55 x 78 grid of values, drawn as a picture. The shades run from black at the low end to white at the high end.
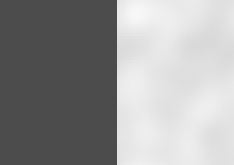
It is made of 1 by 2 panels. Panel 1,1: low, flat. Panel 1,2: very high, smooth, faint in contrast.
